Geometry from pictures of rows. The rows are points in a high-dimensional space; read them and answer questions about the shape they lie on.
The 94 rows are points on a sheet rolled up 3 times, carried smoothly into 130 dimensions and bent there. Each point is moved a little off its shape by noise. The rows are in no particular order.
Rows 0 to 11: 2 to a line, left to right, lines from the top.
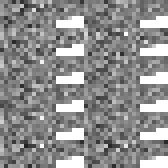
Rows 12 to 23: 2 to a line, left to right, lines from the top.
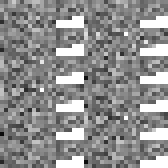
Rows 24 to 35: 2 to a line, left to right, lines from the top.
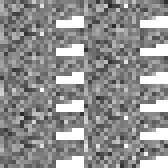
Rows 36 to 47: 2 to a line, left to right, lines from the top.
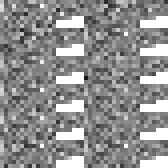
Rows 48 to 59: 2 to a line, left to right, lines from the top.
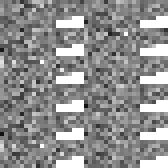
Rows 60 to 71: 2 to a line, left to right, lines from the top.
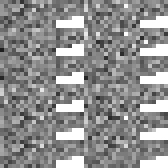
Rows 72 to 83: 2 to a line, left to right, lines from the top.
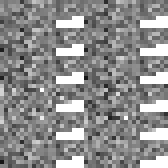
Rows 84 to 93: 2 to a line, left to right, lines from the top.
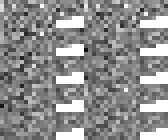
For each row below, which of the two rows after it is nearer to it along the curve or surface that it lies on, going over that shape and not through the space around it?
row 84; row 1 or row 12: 12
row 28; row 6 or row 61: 6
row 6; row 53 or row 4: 53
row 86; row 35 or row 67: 35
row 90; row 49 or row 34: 49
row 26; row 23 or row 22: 22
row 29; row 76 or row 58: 58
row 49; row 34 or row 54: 54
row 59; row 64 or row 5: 5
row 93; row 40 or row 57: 40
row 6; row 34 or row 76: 34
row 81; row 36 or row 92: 36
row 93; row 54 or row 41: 54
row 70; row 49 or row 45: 49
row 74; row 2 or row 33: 2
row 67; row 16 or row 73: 73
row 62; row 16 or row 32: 32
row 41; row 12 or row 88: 12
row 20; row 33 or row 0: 0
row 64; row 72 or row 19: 19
